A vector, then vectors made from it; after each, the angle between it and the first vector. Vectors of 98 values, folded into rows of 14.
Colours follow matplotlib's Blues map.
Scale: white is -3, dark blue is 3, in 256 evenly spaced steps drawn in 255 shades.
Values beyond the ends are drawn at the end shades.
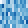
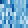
nearly opposite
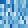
nearly opposite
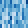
partly opposed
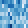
partly opposed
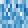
partly aligned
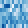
orthogonal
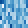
nearly opposite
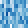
nearly parallel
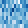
orthogonal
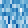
orthogonal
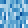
partly opposed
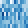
partly aligned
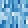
partly opposed
